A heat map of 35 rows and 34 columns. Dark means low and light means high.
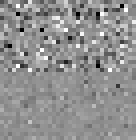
Histogram: heavy tails on both sides. Mirror symmetry: none. Grain: fine. Stripes: none. Slope: none. Seam: horizontal, 50% of the way down, the bottom part calmer.
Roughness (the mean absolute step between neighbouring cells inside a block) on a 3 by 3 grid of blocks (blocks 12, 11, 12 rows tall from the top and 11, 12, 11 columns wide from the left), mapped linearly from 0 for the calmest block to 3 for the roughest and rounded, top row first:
333 | 222 | 000
